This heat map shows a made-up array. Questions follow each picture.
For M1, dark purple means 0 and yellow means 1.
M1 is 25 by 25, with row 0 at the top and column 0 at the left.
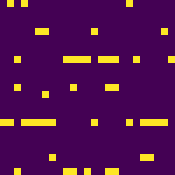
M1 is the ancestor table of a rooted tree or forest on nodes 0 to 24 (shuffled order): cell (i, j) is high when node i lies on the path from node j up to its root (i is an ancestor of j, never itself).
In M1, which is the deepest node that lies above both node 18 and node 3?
0
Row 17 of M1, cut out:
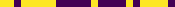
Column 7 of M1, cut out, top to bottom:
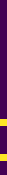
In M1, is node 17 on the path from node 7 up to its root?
yes
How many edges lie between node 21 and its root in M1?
2
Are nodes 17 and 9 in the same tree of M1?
no
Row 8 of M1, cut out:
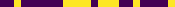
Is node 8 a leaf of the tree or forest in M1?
no
